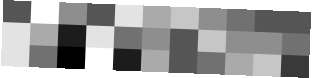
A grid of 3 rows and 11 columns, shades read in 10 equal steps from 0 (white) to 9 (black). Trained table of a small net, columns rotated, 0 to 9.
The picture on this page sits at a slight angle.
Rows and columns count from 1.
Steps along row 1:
down up up down up down up up up same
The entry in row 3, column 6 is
3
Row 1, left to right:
6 0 4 6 1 3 2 4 5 6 6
